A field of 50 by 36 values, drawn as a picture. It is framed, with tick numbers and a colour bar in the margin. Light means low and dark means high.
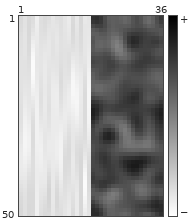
The table splits into one row of 2 panels. Panel 1,1: very low, streaked downward, faint in contrast. Panel 1,2: high, blotchy.
